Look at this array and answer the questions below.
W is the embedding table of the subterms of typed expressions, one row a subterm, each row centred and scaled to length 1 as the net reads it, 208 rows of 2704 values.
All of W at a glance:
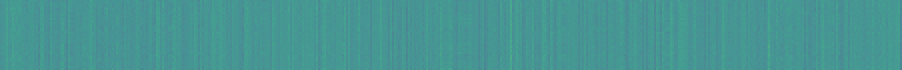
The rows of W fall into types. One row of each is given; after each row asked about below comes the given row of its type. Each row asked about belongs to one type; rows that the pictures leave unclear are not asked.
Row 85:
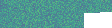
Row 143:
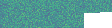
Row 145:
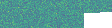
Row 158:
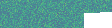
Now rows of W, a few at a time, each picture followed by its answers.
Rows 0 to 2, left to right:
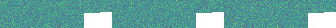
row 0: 145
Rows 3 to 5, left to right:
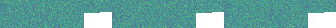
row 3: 85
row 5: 143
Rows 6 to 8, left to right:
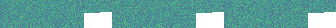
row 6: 143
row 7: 145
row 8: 143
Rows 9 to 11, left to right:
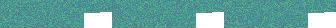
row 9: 158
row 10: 85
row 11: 145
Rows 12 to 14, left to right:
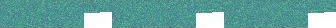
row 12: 158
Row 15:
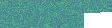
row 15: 145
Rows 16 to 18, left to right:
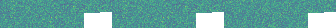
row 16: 158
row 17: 158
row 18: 158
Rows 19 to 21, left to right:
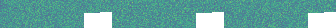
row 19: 85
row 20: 158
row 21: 158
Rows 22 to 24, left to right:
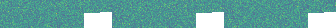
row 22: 145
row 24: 143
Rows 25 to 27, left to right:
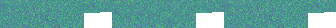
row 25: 85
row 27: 85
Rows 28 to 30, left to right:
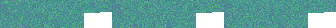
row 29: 85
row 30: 143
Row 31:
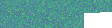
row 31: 158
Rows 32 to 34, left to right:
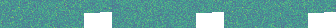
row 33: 85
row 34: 145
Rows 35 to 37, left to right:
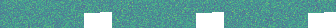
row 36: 158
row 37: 158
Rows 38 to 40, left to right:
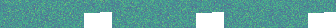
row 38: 85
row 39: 143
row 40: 143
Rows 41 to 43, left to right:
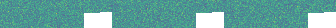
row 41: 145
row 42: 85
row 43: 158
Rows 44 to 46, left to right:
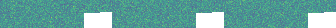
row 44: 158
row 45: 143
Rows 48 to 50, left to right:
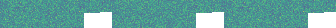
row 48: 143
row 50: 143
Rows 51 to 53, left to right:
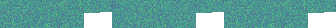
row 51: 145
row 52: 85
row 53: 145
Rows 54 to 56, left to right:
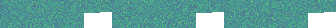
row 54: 85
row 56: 158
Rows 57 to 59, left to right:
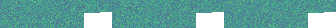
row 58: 143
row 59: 158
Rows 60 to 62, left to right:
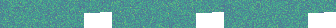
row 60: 143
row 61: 145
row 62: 85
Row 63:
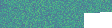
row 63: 85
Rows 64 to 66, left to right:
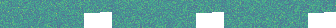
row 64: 145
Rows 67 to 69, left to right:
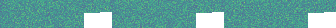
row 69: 158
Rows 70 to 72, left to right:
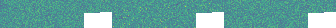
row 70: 85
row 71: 143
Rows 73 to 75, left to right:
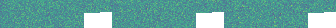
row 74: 85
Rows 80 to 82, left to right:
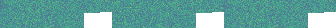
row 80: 85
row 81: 145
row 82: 85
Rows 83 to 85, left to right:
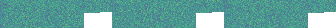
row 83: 143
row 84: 85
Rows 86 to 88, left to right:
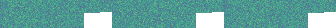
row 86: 143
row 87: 158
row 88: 85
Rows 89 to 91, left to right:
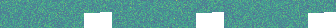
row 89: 158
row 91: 143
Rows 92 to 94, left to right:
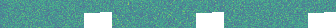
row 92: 143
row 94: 158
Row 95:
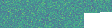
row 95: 158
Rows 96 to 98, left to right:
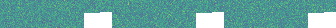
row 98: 145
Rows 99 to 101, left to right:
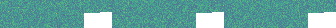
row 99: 145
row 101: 143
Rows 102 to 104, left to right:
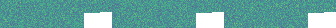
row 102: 158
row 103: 143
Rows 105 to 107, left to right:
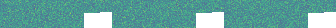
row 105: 85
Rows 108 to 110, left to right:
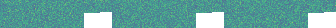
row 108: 85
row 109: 143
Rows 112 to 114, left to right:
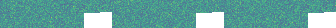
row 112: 158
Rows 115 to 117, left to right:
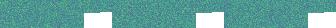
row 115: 145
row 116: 158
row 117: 143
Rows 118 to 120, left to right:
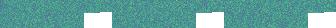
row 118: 85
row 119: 85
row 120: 158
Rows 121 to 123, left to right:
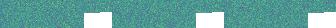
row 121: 143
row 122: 158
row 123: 143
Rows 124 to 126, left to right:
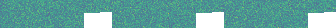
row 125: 145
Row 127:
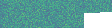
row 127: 143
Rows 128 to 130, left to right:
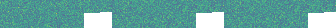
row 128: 145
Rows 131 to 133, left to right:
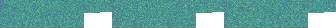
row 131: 85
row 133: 143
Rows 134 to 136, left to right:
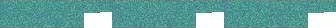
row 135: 85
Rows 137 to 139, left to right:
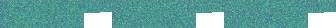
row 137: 143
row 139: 158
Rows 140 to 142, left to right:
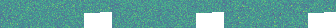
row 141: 143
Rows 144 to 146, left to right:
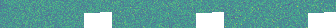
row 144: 85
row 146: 143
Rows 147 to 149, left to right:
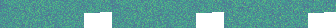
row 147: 85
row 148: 85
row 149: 143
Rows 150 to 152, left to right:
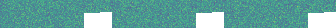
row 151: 143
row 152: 158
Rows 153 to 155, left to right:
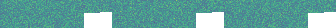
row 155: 158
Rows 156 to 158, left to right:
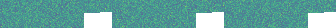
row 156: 143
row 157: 143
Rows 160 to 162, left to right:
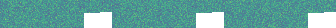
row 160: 143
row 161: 143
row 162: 158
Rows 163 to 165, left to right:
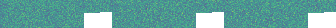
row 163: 143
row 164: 85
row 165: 158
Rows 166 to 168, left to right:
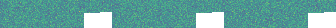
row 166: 143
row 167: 143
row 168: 158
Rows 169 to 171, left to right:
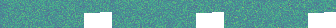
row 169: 143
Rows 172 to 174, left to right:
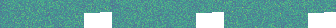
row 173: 85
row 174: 145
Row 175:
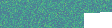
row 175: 158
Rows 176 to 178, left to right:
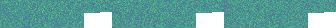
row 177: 158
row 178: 85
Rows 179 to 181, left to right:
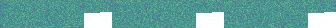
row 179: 143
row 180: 85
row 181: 145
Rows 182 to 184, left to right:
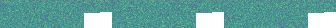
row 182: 85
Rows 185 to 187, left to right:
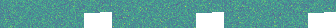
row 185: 143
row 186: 143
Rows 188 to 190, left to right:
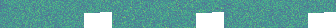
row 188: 85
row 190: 143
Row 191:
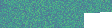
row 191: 85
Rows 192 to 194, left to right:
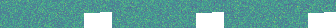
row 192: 158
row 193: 143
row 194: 158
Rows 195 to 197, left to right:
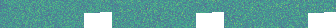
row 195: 85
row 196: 85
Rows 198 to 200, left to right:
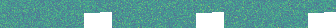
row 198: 145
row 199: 145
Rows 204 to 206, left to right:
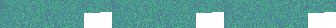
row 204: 85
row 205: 85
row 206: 143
